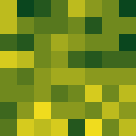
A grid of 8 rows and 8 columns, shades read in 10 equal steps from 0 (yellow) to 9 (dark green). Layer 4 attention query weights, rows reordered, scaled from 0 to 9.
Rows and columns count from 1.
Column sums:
35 40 34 33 38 35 38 42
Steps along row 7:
down down up same up down up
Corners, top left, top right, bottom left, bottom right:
2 9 6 2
